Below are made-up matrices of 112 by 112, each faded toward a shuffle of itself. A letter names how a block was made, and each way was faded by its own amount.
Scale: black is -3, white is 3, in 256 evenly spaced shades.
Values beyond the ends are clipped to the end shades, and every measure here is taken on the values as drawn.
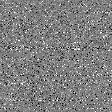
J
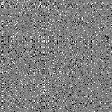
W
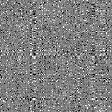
W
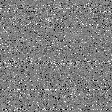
J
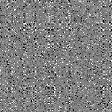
W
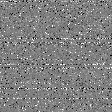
J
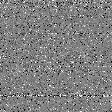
J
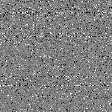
J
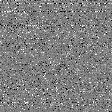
J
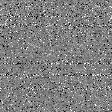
J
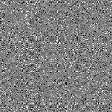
W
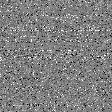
J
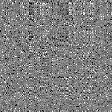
W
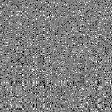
W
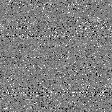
J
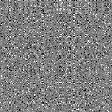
W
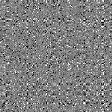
W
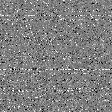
J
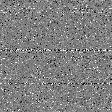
J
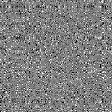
W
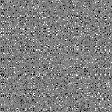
W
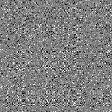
W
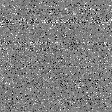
J
